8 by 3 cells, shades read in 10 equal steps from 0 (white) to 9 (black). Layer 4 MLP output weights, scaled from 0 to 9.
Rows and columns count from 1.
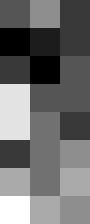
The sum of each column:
34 45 44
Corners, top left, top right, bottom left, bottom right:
6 7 0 4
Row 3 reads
7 9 6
